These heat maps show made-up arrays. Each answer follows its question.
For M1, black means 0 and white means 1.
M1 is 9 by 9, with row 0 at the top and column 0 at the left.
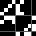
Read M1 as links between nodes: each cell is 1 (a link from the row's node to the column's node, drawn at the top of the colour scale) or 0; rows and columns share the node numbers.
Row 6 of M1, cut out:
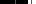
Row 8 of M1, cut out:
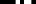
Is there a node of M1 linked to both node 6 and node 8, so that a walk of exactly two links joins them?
yes
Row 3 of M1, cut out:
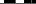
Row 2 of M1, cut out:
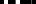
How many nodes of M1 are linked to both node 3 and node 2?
1
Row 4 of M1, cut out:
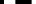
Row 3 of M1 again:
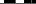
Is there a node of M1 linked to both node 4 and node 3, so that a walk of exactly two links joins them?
no
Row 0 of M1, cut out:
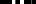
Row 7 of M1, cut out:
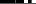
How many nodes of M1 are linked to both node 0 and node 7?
0
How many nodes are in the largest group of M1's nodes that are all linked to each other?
3
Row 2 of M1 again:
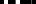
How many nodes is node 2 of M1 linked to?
2
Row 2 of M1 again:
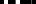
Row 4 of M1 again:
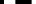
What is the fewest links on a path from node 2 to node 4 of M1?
1
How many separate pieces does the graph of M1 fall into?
1
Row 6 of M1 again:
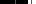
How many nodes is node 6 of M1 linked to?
2
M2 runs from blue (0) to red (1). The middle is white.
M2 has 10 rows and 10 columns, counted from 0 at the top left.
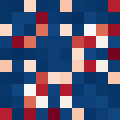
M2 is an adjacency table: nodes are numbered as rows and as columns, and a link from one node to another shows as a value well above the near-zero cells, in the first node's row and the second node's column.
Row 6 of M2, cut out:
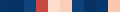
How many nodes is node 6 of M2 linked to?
4
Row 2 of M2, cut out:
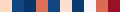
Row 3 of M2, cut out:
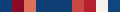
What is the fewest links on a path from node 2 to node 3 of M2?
1
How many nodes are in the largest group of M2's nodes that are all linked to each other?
3
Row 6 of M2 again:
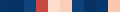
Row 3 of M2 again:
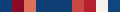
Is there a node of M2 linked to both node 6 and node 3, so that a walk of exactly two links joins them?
no
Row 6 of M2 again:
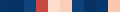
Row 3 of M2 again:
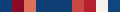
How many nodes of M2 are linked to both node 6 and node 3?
0
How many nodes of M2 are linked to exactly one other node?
1
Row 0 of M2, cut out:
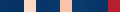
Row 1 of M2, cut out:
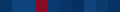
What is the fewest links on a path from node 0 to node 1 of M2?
3
